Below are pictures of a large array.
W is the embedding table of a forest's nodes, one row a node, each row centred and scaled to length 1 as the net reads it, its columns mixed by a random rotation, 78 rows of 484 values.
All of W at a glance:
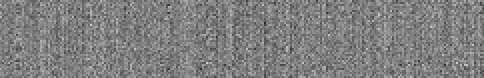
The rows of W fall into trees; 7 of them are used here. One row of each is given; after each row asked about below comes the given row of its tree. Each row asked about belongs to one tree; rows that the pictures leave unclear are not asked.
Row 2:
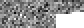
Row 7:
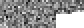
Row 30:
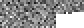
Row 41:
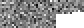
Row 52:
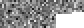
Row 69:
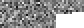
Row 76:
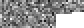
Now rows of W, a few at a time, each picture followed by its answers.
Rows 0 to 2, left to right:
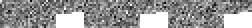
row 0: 52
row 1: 52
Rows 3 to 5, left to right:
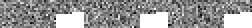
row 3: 41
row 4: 69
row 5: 69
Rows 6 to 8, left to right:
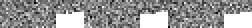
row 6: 30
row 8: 30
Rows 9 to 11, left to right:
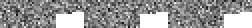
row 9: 7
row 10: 30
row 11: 52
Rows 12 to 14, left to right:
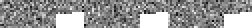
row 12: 69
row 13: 69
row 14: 76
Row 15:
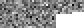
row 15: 52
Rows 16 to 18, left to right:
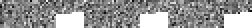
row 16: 52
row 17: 52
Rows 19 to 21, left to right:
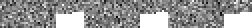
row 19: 30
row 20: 41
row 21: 76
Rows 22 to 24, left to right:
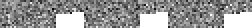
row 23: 30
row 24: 30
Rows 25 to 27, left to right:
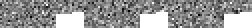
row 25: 52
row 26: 2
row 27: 7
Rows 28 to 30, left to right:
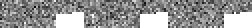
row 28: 52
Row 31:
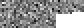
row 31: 41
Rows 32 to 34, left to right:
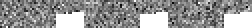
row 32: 30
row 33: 41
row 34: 2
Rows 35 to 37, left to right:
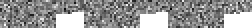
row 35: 7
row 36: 52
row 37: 30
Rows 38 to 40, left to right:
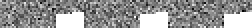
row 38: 41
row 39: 52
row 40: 30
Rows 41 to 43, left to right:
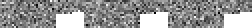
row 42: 41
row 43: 69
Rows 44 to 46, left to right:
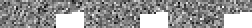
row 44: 2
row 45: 41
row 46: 69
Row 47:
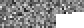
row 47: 30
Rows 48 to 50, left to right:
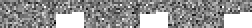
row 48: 30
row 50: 69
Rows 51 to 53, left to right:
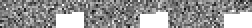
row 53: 2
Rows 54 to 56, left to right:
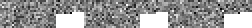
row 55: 76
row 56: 41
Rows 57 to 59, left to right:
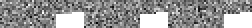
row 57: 52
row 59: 69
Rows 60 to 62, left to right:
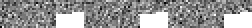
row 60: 30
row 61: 2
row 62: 41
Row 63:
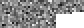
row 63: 41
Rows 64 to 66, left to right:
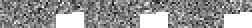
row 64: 2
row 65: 2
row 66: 69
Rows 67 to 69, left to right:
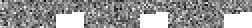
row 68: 69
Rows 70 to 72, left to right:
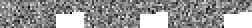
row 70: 41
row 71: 7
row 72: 2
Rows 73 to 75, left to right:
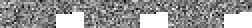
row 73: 41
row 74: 41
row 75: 7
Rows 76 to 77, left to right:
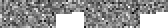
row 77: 30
